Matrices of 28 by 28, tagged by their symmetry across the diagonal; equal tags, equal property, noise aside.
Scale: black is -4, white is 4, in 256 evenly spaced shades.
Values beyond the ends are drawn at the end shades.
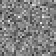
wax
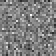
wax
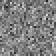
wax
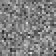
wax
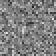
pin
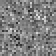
pin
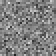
wax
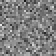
pin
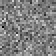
wax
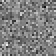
pin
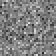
pin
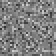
pin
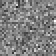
wax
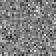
pin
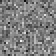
wax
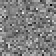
wax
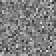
pin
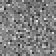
pin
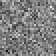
pin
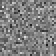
wax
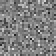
pin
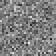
wax
